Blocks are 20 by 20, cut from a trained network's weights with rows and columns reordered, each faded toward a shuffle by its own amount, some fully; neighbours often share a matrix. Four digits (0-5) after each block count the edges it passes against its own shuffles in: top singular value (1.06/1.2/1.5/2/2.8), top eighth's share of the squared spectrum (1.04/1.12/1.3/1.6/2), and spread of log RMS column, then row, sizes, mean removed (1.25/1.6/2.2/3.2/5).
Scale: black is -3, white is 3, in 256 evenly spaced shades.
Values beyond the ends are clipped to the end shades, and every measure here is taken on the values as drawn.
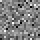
0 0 0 0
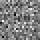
0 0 0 0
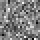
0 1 0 0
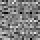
2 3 1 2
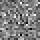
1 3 0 1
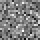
0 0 0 0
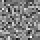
1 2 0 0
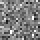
0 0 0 0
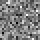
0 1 0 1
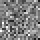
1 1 0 0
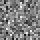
0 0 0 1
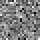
0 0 0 0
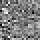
2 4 2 1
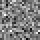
1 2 0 0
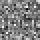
2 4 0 0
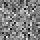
1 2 0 1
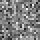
0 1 0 0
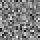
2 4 1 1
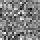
3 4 2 1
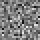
1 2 1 0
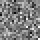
0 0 0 0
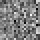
2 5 2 0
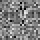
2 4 1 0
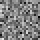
2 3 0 0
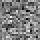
2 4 2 0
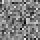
2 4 1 0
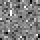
0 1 0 0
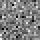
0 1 0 0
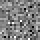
0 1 0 0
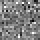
1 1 0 0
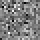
2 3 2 0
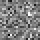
1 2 1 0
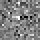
2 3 1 1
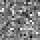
1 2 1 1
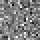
0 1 0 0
